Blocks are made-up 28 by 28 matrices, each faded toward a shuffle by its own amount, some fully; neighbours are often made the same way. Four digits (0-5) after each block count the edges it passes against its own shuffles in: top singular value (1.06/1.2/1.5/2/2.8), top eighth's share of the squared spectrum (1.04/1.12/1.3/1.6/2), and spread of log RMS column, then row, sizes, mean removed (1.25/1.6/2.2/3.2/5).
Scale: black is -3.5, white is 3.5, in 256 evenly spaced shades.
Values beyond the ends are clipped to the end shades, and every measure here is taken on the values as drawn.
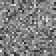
0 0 0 0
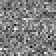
0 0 0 0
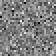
1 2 0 0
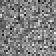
0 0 0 0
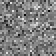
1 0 0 0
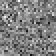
0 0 0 0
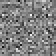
2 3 1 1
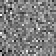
0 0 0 0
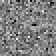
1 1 0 0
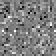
2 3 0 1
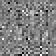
3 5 2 2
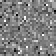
0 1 0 0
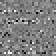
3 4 0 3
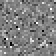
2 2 0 0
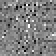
2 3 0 1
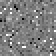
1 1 0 0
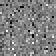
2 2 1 0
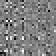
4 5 3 2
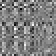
4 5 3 3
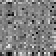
4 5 2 2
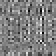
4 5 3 2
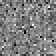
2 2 0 0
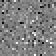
1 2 0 1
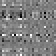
3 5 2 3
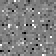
2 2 0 1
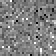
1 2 1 0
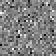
0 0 0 0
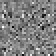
1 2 1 1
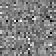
1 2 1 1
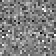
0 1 0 0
